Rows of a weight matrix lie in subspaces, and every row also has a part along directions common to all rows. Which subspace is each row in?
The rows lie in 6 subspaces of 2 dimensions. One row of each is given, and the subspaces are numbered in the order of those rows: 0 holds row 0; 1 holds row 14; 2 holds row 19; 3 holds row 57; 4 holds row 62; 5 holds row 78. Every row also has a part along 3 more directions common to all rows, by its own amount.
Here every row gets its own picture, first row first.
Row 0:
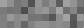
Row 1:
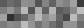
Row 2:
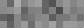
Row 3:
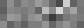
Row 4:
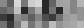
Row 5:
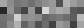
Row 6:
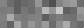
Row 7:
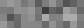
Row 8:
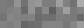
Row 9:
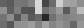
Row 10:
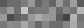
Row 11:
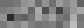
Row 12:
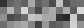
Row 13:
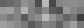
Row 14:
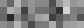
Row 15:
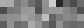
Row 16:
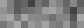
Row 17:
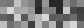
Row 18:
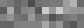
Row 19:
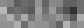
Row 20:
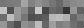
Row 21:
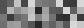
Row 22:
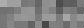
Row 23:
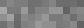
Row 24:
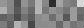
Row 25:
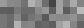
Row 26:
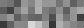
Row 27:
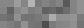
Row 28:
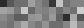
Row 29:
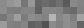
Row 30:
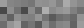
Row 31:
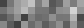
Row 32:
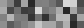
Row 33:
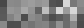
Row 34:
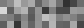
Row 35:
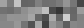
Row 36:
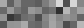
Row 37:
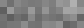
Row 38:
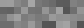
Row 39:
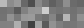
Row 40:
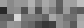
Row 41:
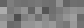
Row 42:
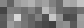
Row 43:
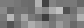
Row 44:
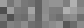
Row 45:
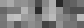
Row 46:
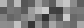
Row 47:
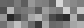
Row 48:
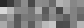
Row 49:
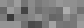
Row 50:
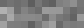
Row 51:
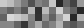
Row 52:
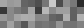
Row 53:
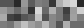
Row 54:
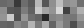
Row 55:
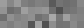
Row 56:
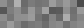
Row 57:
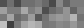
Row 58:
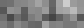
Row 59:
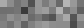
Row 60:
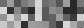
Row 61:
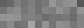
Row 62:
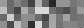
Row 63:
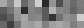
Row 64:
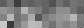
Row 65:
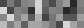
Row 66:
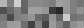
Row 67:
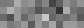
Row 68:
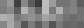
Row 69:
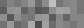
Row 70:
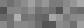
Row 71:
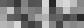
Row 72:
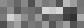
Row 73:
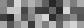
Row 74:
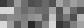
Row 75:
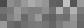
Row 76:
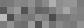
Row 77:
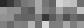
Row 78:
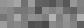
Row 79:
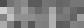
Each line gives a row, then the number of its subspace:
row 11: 0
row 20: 0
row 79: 5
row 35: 4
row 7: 3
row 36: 2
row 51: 0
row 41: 3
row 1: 0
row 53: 0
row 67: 1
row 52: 4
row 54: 1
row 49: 5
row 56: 4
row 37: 2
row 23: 3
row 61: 4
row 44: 2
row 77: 4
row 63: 1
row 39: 4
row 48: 5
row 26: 5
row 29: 5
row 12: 0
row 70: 3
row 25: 5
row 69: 4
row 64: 3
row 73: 1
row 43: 1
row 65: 2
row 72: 3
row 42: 3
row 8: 0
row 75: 2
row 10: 0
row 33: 2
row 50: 5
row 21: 0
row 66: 4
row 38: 5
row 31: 2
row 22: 4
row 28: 0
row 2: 1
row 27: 5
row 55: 4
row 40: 3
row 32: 0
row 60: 2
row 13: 1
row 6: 5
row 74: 5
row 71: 1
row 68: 1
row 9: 1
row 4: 1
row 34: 3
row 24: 4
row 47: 0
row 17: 1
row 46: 4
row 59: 0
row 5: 3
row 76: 4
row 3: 2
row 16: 2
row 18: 2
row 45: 3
